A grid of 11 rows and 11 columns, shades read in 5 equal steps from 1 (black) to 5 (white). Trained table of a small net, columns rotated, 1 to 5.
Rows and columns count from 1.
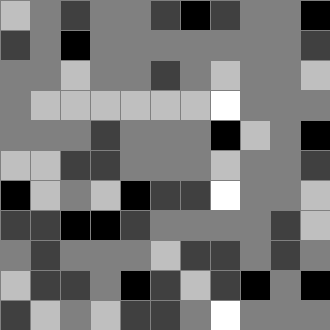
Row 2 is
2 3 1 3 3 3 3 3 3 3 2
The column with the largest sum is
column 8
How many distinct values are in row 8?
4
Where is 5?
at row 4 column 8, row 7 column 8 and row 11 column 8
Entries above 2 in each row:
6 8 10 11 8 8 7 5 7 4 8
